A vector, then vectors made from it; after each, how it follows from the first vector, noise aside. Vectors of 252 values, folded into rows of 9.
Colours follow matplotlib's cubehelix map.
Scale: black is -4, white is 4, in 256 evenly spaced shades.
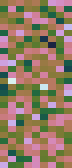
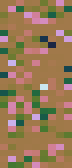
partly zeroed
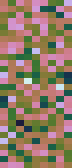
reversed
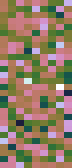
reversed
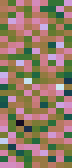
reversed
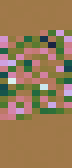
partly zeroed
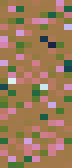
partly zeroed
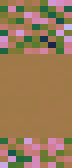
partly zeroed
